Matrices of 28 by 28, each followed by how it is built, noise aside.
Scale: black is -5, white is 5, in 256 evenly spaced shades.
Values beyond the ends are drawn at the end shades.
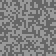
noise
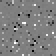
sparse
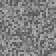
noise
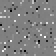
sparse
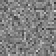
noise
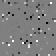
sparse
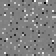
sparse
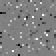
sparse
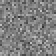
noise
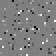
sparse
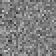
noise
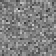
noise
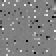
sparse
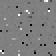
sparse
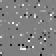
sparse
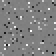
sparse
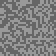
noise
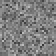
noise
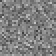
noise
